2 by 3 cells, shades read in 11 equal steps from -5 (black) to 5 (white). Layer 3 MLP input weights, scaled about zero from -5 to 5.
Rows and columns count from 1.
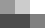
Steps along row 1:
up up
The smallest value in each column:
-2 -2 0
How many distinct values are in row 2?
2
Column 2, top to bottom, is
3 -2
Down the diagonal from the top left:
1 -2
